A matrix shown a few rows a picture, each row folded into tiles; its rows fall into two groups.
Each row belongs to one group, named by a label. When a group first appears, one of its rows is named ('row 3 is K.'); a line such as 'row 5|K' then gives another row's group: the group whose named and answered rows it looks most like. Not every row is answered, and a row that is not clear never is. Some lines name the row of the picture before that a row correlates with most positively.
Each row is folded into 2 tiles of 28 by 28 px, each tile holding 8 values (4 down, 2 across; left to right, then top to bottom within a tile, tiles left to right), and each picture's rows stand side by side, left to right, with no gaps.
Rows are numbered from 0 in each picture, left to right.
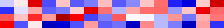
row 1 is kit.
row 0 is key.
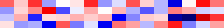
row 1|key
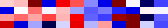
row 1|kit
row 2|kit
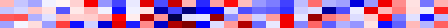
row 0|kit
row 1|key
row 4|kit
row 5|key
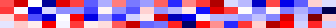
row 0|kit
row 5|key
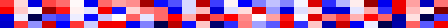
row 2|key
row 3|key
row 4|kit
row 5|key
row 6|key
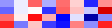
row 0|key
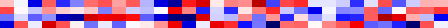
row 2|kit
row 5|kit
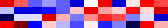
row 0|kit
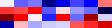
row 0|kit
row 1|key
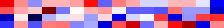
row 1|key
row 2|kit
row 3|kit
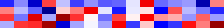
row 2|key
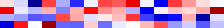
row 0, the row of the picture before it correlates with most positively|3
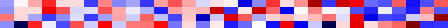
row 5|key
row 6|kit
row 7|kit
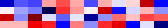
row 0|key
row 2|key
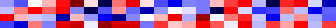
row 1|kit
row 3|key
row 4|kit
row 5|kit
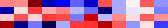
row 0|key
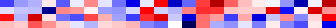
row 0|key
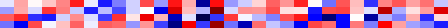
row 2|key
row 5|kit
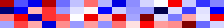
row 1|key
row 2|key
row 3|kit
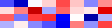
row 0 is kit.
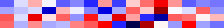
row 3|kit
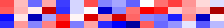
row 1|key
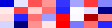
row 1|key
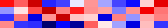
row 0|key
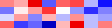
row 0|key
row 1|kit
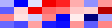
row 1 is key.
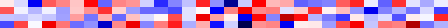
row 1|key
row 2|kit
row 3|key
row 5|kit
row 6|kit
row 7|kit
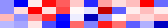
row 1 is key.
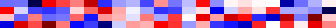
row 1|key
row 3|key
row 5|key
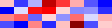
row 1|kit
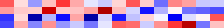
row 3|kit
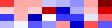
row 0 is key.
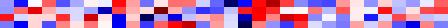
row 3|kit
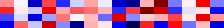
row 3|key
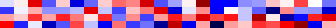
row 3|key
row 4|key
